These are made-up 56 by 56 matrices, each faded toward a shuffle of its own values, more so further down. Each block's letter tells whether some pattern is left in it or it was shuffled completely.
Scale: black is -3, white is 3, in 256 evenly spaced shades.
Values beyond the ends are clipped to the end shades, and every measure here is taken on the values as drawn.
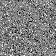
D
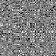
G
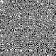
G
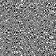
G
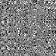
G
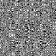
G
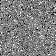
D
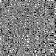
G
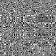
G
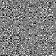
G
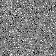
D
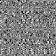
G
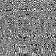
G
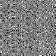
G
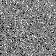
D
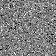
D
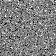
D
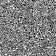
D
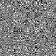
G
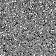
D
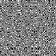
G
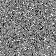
D
